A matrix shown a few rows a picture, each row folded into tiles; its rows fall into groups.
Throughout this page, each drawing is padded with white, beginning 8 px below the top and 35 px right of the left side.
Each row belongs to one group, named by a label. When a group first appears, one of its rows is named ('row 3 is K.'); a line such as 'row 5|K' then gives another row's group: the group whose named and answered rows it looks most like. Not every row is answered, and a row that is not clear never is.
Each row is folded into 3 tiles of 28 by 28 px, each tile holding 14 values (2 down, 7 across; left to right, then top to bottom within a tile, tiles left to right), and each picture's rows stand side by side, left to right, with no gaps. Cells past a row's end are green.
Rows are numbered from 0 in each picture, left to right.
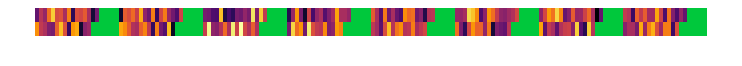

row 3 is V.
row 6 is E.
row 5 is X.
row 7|X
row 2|V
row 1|E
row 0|E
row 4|X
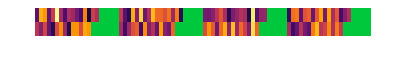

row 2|V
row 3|E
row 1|X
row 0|E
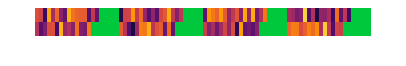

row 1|E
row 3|V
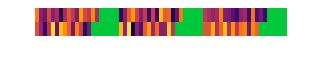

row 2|V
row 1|E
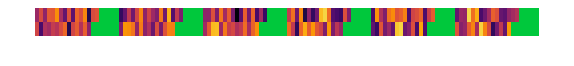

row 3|X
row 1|V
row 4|E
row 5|X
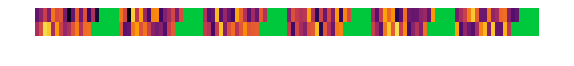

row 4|X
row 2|X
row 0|V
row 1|X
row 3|E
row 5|E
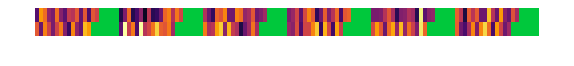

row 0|E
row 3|E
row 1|V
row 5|X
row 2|X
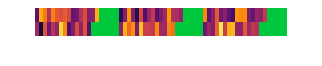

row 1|V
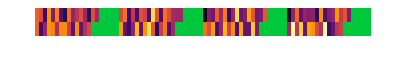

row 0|X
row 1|X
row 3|V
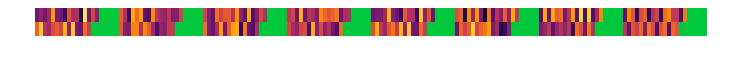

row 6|E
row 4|V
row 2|X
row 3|X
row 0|V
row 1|X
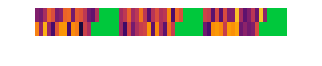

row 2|X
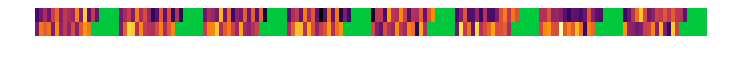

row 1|V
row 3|V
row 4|E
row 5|V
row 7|E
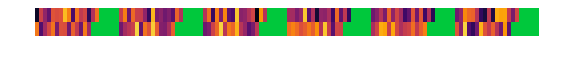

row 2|X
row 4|V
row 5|E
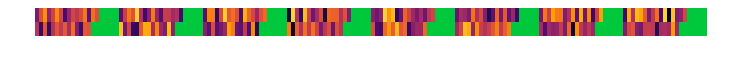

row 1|E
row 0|E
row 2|E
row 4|X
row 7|E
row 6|E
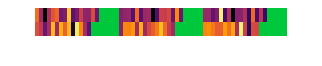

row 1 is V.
